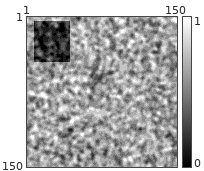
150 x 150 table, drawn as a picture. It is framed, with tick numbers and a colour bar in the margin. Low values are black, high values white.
The field is mottled with small blotches. In the top left lies a patch that is lower than the rest. The ninth with the lowest average is the top left.
